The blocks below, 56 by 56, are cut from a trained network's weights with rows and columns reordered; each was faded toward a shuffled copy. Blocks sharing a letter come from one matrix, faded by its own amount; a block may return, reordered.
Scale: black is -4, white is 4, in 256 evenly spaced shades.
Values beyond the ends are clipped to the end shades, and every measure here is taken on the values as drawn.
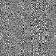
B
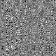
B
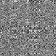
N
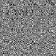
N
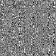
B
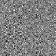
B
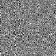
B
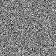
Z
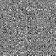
N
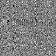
B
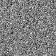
Z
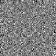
B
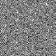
B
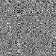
N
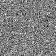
Z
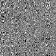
B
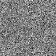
Z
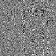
B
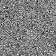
Z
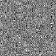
B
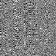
B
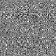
N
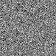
Z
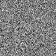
Z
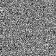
Z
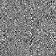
B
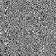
B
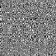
N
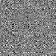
N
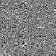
N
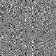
B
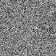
Z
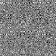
N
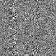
B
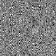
B
